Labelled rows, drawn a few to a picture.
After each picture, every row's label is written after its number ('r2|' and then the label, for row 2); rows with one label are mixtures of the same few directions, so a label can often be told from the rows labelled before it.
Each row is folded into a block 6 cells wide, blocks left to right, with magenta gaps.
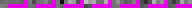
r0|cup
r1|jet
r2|jet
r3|cup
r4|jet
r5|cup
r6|cup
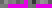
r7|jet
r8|jet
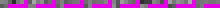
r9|jet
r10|jet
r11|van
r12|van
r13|van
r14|cup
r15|cup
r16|van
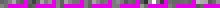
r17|jet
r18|cup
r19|van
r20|van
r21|cup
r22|jet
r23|van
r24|cup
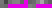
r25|jet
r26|jet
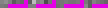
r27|cup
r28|jet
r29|van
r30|van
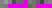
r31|cup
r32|jet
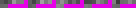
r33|cup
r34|cup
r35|cup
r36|cup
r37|jet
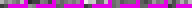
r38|cup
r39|cup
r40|cup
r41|cup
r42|van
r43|cup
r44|cup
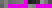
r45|van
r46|cup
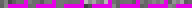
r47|van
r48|jet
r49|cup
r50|cup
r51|van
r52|cup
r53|jet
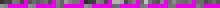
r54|cup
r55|cup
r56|van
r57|cup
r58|cup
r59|jet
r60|jet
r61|van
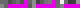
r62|van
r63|van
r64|jet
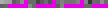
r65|cup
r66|van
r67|van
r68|jet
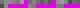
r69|van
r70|cup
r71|cup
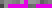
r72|van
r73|cup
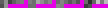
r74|van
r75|van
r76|cup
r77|cup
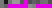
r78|jet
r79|cup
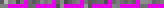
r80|jet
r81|cup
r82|van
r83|van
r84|cup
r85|cup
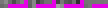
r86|jet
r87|van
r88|cup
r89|van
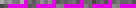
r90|cup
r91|cup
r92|cup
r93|van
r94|cup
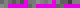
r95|cup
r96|van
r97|jet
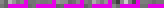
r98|van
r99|van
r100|cup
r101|van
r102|jet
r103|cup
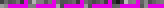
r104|cup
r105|jet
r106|van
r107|van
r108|cup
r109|van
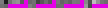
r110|jet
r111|van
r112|jet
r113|van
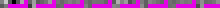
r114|jet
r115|van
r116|cup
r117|van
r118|jet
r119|van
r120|cup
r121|van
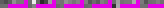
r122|cup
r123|jet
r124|van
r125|jet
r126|van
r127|jet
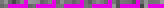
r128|jet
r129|cup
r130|jet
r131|jet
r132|van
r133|van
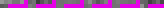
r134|cup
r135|van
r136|jet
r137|jet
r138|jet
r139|van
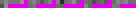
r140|van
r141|jet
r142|jet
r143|van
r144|jet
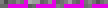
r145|jet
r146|cup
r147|jet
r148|jet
